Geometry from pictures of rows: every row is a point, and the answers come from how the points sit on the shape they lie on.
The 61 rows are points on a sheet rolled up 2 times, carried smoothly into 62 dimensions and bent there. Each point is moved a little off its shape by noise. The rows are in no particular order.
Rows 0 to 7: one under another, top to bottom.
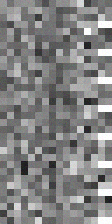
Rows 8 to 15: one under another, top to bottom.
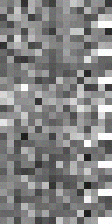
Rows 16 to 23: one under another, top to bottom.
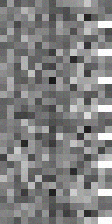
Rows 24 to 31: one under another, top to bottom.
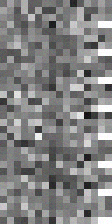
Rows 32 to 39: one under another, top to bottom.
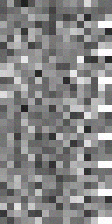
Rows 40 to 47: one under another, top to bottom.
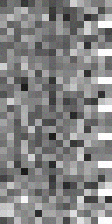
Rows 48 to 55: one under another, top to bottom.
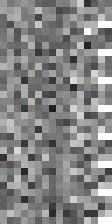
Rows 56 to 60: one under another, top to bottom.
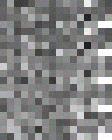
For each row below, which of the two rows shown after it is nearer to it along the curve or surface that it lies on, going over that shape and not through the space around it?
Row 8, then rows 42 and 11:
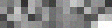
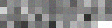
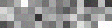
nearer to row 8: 11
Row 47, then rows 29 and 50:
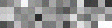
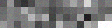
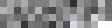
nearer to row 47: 29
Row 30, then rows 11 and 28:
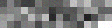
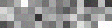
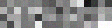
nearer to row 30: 28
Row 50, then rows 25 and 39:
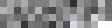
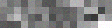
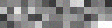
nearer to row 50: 25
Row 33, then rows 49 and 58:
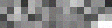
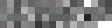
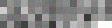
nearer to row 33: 49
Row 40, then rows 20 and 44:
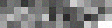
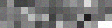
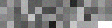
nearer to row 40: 20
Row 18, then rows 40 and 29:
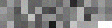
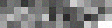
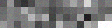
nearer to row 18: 29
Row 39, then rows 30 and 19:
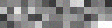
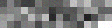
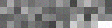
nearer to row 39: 30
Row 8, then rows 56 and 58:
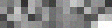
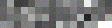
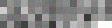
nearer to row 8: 56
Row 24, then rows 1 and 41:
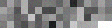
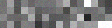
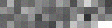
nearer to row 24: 1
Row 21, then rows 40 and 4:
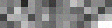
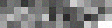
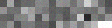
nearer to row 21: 40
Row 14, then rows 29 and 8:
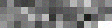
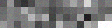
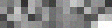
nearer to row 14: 29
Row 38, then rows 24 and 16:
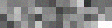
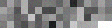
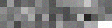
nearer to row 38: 16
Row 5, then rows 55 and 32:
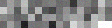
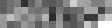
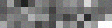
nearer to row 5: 32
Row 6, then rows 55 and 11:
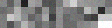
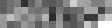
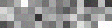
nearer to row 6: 55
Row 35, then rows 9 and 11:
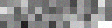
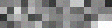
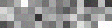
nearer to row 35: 9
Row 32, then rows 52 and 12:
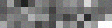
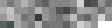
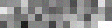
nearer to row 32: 12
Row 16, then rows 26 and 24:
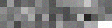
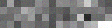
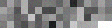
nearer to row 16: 26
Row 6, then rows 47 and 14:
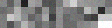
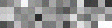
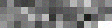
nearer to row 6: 14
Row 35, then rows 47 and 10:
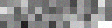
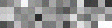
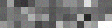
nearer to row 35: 10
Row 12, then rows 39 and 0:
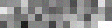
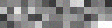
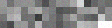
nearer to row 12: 0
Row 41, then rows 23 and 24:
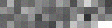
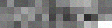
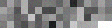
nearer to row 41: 23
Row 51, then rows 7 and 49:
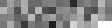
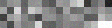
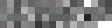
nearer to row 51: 49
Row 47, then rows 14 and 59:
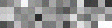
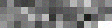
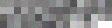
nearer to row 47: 14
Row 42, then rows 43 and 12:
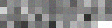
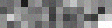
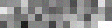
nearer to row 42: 12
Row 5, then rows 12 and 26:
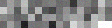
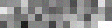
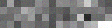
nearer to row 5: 12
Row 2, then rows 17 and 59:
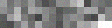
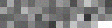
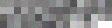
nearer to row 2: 17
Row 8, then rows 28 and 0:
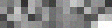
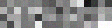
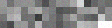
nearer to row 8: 28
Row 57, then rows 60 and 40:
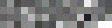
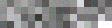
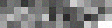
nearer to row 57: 40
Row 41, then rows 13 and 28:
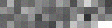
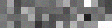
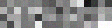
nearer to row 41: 13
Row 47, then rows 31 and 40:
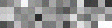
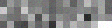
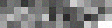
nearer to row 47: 40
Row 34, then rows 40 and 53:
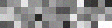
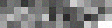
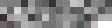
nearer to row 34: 53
